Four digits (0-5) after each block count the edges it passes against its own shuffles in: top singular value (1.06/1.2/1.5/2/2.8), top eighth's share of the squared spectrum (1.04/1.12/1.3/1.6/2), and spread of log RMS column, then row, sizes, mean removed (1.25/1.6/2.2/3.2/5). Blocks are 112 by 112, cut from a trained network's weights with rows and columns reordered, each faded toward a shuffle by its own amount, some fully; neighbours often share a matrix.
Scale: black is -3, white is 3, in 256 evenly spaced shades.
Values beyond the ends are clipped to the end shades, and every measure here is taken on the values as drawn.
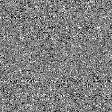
2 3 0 3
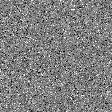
0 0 0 0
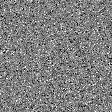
0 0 0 0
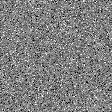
2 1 0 0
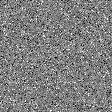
0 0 0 0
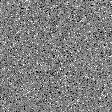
0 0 0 0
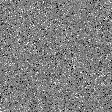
0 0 0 0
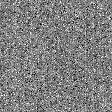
1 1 0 0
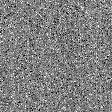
1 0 0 0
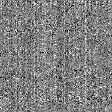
3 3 1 3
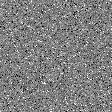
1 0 0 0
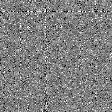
3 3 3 1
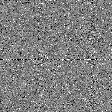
3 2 2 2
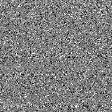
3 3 0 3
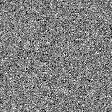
2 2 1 1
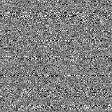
3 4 1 4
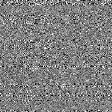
3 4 1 4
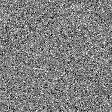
1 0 0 0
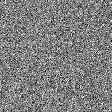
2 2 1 0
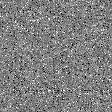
2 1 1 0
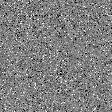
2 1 1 0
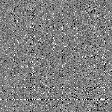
4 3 3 2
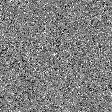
1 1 0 0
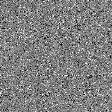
2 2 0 2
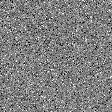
1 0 0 0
